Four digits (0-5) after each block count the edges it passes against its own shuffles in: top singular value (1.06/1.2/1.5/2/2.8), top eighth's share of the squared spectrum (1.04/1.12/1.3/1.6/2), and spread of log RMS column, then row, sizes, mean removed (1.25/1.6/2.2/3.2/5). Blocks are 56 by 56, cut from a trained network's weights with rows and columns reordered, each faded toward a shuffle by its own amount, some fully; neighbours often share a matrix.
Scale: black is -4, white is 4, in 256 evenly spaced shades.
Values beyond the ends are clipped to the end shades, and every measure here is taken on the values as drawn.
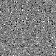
2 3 0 1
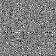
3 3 0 1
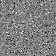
1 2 0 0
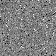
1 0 0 0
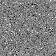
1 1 0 0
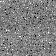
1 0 0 0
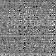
3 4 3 1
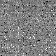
2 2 1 0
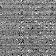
3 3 2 1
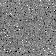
0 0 0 0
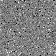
0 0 0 0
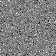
0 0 0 0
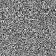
2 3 0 1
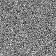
0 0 0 0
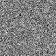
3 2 0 0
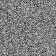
2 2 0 0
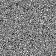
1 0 0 0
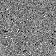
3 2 0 1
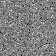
1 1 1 0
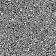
1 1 0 0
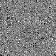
2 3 1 1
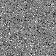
1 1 0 0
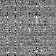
3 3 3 0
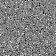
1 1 0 0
